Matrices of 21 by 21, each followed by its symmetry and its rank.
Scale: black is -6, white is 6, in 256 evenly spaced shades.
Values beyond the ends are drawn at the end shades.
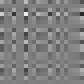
neither, rank one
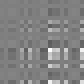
symmetric, rank one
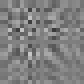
antisymmetric, rank two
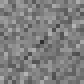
symmetric, full rank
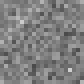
symmetric, full rank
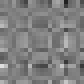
antisymmetric, rank two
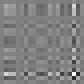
symmetric, rank one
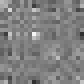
symmetric, rank three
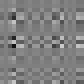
neither, rank one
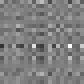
neither, rank two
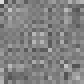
symmetric, rank three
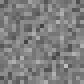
symmetric, full rank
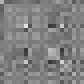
symmetric, rank three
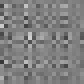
neither, rank two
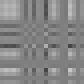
symmetric, rank one
